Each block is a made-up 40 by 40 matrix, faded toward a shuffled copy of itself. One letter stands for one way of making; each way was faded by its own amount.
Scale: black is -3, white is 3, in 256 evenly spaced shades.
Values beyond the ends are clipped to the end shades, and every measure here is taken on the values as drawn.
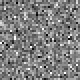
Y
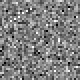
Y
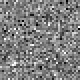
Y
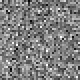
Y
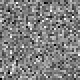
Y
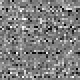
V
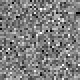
Y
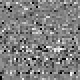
V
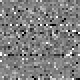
V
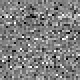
V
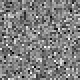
Y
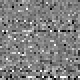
V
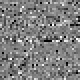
V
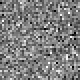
Y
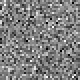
Y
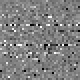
V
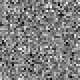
Y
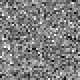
Y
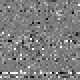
V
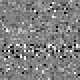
V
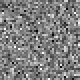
Y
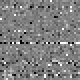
V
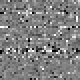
V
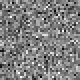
Y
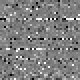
V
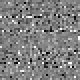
V
